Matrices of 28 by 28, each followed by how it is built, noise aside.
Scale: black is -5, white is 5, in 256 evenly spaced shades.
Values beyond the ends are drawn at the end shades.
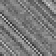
Toeplitz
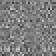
low rank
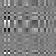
low rank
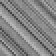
Toeplitz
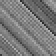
Toeplitz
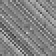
Toeplitz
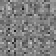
low rank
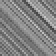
Toeplitz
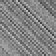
Toeplitz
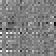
low rank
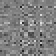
low rank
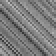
Toeplitz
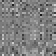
low rank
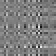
low rank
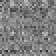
low rank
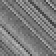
Toeplitz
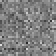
low rank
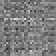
low rank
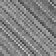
Toeplitz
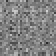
low rank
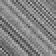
Toeplitz
